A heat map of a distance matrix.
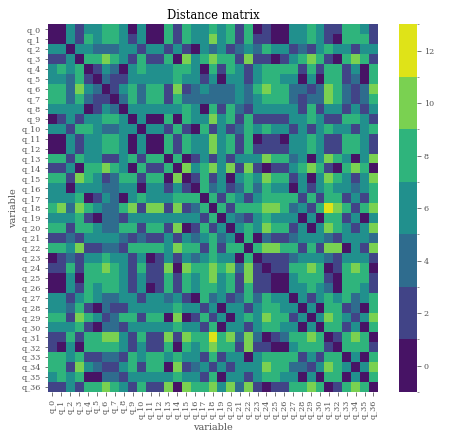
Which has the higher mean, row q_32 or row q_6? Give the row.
q_6
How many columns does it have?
37
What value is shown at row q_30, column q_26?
6
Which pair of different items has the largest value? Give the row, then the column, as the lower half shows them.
q_31, q_18
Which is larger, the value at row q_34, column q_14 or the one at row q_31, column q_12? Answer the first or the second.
the first
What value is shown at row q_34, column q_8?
6
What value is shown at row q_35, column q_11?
6
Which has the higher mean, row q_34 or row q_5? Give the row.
q_34
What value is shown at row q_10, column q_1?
6
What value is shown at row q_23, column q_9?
2
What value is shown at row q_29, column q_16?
2
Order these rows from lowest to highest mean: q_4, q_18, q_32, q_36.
q_32, q_4, q_36, q_18
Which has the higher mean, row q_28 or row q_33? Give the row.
q_33
